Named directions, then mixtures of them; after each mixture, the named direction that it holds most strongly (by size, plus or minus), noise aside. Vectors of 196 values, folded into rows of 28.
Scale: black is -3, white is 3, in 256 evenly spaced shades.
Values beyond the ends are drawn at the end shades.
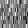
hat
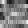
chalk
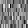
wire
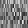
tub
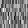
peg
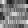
chalk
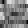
chalk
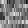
chalk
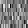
wire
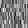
peg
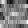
chalk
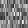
tub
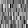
wire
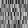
tub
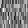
peg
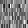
wire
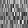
tub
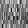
hat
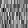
peg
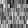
wire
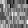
chalk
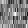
hat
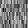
peg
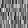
peg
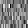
wire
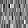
wire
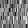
hat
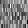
wire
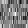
hat
